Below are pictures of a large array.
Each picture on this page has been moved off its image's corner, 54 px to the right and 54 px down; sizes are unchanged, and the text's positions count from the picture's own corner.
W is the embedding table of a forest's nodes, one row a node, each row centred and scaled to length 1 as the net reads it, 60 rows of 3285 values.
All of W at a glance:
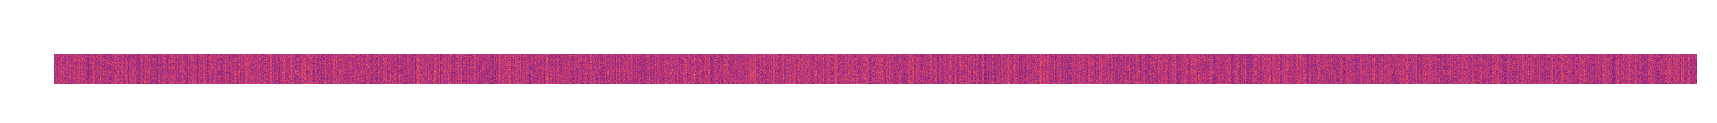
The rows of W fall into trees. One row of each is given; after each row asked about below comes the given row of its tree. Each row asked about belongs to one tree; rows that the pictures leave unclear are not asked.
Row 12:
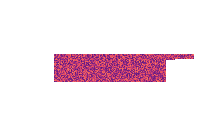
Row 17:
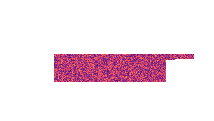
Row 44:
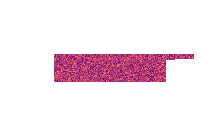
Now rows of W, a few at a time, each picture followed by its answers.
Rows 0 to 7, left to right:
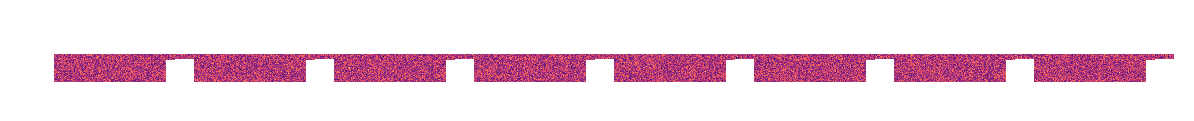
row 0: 17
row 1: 12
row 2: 17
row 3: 44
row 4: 17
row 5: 44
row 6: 17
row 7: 12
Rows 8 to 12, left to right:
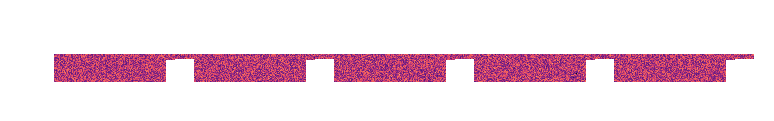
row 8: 12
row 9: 44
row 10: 12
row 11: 12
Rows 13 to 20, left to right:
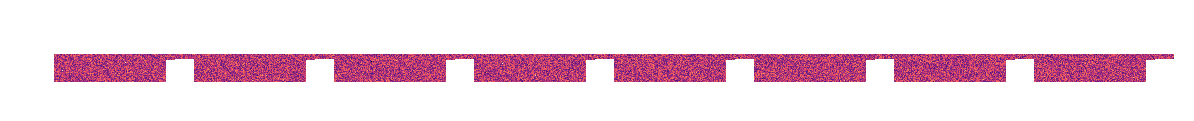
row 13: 17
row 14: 12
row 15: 44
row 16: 17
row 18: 44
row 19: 12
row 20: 44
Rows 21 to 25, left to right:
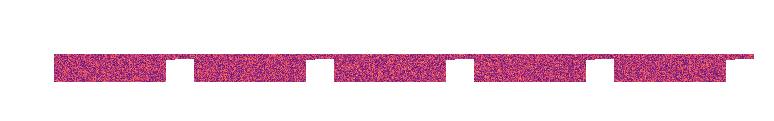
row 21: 12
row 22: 44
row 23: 17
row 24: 17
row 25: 12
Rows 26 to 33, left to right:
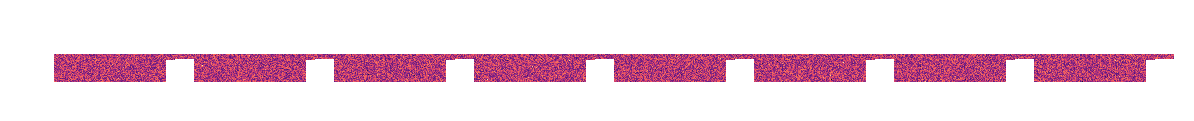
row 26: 44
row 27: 17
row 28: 12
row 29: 17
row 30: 44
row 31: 17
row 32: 44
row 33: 12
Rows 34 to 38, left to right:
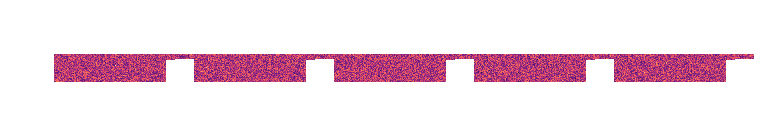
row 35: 12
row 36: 44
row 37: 12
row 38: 12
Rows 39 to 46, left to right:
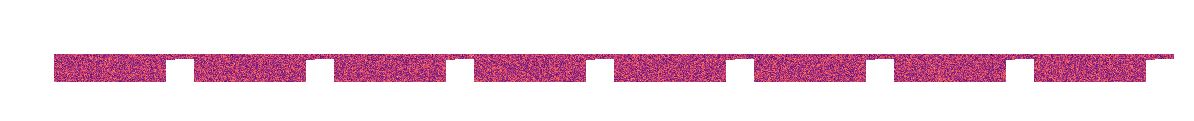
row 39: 44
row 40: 12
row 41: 12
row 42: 12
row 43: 17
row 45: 17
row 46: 12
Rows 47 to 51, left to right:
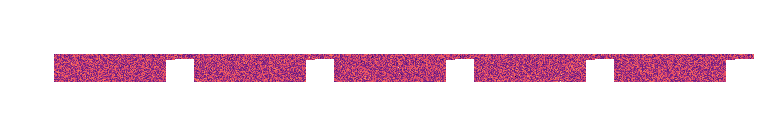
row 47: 17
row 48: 12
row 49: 12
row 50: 12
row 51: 17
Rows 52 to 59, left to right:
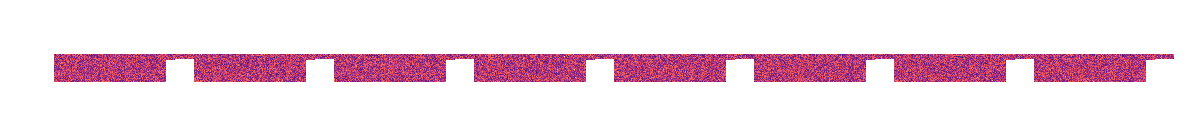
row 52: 44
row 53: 12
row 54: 44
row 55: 12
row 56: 17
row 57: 17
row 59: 17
